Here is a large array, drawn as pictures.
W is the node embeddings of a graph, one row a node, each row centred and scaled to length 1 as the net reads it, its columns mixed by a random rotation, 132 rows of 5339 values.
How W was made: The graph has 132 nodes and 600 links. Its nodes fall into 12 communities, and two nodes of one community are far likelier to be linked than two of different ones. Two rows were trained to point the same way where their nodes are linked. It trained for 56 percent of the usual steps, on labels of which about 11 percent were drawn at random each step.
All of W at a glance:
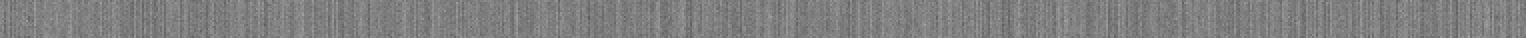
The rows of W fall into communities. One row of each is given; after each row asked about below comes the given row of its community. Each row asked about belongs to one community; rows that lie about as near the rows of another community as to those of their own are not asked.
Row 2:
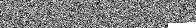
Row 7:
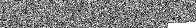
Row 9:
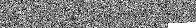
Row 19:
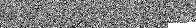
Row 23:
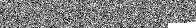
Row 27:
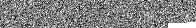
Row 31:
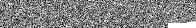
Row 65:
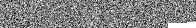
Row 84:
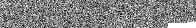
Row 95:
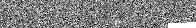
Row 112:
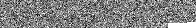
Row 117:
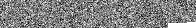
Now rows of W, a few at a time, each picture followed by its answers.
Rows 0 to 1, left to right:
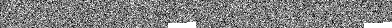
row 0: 19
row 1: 65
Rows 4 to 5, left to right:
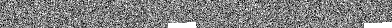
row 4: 31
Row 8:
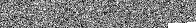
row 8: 9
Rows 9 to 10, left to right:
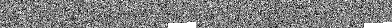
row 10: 27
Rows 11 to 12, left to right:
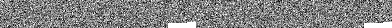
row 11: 117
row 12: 9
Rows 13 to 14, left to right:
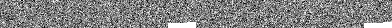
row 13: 9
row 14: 31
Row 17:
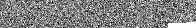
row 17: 19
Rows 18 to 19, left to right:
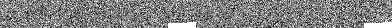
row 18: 117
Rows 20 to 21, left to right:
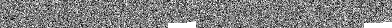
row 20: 9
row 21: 84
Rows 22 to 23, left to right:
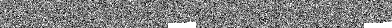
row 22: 117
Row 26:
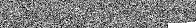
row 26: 65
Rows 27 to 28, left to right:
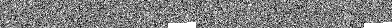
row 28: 27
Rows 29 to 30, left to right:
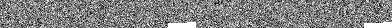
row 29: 27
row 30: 9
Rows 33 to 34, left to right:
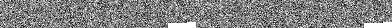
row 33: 117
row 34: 84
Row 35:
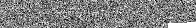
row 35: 112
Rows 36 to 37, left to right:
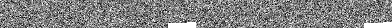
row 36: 65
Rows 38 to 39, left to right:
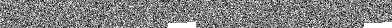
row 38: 84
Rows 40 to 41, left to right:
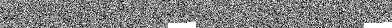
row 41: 19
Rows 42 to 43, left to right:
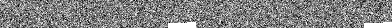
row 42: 95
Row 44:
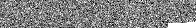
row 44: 19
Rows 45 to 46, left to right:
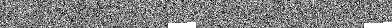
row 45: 27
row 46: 117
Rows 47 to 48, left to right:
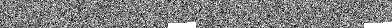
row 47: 27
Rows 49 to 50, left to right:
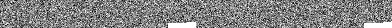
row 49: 2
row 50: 23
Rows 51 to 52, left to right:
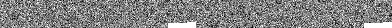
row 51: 112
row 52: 95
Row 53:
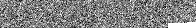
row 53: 7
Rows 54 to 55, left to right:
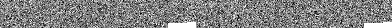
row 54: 117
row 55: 27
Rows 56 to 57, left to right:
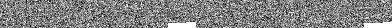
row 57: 65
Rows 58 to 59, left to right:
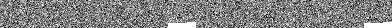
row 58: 31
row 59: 117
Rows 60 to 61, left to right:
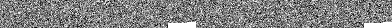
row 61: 117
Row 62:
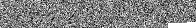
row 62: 112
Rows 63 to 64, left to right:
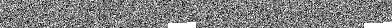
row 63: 95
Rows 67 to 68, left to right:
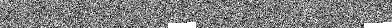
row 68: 31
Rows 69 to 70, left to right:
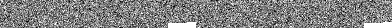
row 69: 95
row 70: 7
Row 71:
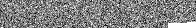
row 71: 19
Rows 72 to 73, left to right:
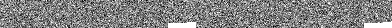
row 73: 23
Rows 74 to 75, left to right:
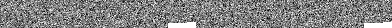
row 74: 95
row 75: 65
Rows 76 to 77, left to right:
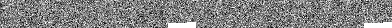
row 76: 23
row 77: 7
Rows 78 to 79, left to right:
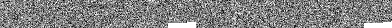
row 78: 112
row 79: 31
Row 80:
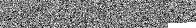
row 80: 117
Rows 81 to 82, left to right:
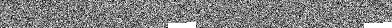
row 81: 31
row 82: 84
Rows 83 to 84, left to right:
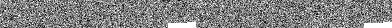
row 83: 84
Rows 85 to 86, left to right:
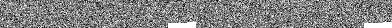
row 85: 84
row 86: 7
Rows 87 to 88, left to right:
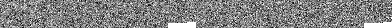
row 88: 7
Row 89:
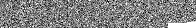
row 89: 31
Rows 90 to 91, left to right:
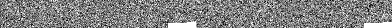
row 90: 19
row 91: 95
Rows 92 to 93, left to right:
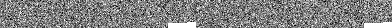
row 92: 9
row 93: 95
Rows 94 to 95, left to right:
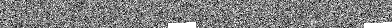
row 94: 7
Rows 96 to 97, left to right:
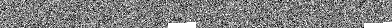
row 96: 23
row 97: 9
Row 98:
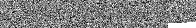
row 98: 117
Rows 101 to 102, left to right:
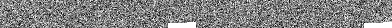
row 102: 19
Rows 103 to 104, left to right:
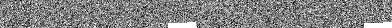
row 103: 7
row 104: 27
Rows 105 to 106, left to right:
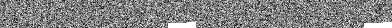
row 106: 2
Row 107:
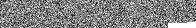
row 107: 19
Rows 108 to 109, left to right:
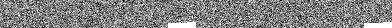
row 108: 84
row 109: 2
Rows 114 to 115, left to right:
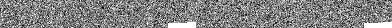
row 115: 7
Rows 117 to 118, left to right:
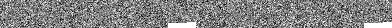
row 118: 65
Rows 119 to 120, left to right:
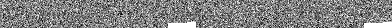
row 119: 27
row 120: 19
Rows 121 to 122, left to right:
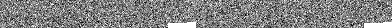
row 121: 9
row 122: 7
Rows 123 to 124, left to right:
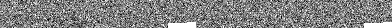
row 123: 9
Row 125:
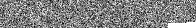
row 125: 31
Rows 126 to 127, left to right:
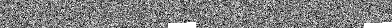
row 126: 65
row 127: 31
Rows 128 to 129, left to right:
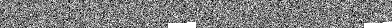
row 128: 65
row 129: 19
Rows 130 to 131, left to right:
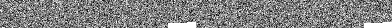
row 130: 9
